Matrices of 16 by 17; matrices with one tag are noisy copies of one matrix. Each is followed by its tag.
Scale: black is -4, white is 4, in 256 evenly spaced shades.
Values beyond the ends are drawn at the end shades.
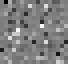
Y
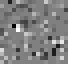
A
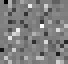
Y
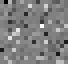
Y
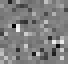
A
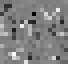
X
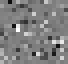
A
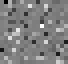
Y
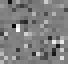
A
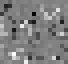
X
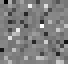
Y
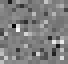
A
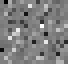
Y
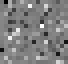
Y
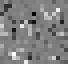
X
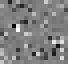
A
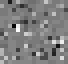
A
